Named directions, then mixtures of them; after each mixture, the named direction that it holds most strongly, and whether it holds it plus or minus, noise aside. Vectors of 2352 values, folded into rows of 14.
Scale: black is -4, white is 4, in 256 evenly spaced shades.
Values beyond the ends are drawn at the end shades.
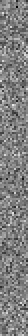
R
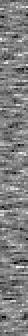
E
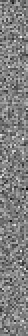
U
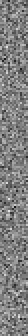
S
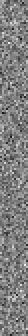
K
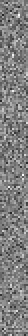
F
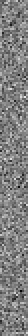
K, minus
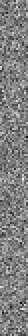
R, minus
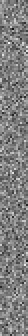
K, plus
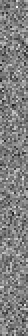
R, minus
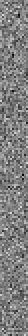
F, minus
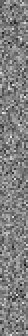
K, minus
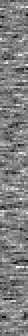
E, plus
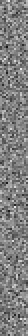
S, minus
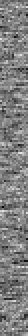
E, plus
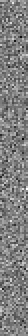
U, minus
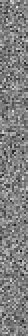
U, minus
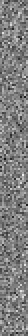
K, plus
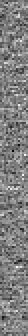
F, plus
